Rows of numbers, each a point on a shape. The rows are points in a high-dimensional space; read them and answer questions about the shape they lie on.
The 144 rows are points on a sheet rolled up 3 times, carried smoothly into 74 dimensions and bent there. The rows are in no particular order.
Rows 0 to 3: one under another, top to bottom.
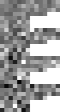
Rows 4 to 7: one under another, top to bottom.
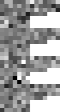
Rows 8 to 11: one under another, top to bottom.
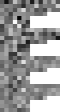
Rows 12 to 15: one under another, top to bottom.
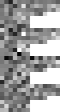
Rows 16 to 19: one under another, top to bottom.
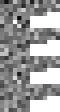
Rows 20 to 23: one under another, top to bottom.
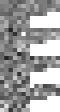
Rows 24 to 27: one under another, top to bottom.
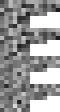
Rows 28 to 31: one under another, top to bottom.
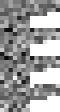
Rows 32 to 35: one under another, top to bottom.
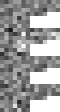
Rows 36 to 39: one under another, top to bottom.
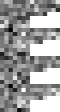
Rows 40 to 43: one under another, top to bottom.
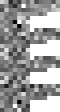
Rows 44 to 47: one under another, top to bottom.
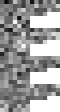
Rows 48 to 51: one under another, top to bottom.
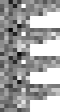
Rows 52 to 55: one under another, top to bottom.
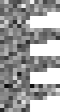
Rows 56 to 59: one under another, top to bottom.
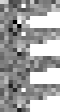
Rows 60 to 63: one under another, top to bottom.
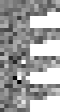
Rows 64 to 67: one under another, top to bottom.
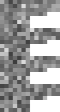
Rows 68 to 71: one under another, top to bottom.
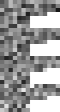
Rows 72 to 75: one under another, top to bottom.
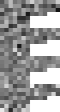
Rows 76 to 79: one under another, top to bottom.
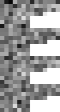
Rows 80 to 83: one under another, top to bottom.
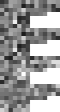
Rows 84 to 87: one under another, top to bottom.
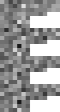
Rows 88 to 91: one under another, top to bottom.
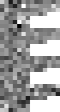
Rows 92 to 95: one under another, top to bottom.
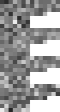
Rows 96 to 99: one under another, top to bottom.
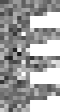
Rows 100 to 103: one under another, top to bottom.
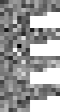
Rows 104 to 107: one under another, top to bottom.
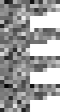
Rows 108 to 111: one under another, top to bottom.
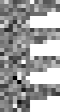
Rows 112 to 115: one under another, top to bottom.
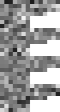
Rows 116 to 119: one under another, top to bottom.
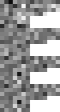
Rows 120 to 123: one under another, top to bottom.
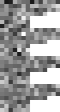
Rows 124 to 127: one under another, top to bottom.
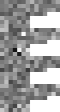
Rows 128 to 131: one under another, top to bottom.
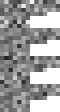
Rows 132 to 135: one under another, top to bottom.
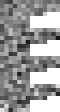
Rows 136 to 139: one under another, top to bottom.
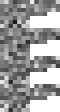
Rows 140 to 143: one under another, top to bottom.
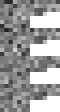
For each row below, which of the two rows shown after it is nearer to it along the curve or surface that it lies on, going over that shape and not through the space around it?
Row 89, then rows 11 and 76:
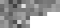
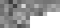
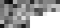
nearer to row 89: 11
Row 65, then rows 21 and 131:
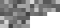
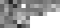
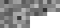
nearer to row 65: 131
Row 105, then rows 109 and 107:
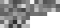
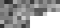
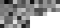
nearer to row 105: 109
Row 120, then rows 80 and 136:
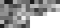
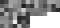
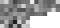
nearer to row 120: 80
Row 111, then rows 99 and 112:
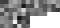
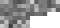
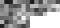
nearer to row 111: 112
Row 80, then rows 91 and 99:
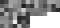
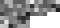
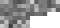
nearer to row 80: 91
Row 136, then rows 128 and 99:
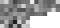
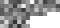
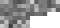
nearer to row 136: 128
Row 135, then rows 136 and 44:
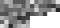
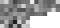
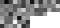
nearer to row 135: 136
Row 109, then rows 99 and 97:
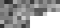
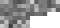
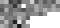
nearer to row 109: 97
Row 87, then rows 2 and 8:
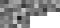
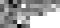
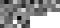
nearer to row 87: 8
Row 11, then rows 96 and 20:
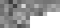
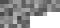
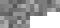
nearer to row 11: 96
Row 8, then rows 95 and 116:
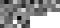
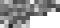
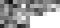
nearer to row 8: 116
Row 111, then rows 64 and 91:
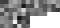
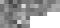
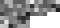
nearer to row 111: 91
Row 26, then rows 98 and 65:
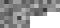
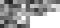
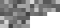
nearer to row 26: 65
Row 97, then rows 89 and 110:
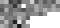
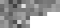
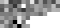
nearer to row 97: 89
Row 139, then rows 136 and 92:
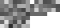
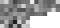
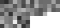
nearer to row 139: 136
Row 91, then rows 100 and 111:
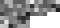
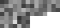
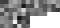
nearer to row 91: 111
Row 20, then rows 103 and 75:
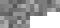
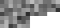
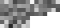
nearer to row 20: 103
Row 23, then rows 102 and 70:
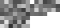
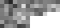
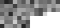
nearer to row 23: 102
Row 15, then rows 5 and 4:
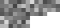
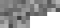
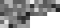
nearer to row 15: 5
